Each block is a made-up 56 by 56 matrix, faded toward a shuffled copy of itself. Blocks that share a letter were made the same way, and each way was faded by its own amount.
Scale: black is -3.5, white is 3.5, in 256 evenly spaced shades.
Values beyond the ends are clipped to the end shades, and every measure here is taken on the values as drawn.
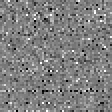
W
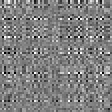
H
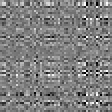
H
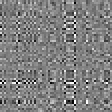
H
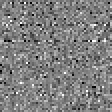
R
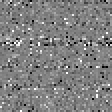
W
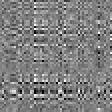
H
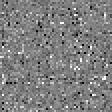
W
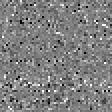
W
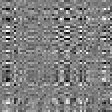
H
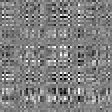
H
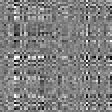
H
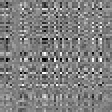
H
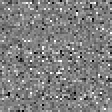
W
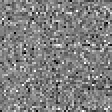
R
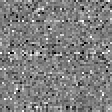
R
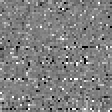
W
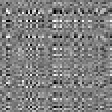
H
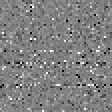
W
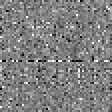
R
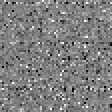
W
